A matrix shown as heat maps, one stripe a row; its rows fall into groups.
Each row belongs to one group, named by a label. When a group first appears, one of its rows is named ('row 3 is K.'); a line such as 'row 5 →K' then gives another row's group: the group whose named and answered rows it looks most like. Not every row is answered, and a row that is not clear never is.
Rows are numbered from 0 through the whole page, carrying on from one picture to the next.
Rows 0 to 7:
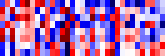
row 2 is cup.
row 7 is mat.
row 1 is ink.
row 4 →ink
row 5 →ink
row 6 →mat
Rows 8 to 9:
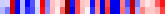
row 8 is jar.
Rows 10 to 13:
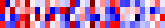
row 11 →ink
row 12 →mat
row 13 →cup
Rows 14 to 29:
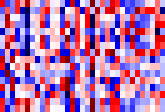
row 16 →jar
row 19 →jar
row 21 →mat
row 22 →ink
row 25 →jar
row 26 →ink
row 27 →mat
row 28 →cup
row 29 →cup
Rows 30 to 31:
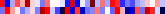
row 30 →cup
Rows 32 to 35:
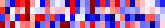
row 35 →ink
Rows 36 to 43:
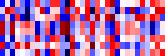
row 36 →mat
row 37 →jar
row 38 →mat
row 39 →ink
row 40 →ink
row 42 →cup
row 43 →mat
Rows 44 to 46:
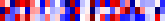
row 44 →cup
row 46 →cup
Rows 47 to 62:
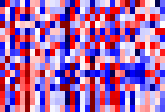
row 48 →cup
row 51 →jar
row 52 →cup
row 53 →mat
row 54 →mat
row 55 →jar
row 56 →cup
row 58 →cup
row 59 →ink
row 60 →cup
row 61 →cup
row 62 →cup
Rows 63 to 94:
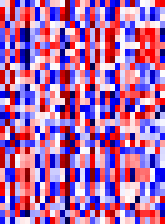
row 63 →jar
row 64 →ink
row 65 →ink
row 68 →mat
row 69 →mat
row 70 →mat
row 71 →mat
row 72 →jar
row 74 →ink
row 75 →jar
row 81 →ink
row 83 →jar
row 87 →cup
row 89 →ink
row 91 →mat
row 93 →mat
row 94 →mat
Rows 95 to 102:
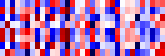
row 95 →mat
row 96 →ink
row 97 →mat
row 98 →jar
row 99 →ink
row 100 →ink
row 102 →jar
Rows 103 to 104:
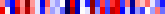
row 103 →cup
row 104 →cup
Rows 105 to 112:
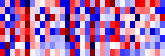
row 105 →mat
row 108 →cup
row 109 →ink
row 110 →cup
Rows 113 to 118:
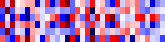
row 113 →ink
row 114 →jar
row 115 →mat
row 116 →ink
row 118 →cup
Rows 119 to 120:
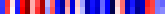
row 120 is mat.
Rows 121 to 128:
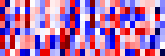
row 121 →cup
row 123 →cup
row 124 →cup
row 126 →ink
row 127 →ink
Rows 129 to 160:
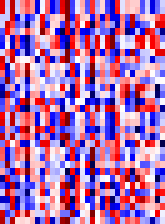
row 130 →ink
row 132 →jar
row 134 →mat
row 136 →jar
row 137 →ink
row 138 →cup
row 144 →mat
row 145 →ink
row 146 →ink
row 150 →cup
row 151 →cup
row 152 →jar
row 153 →cup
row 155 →jar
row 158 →jar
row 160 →ink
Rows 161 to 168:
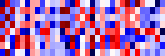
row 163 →jar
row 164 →ink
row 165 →mat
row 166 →cup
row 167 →cup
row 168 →jar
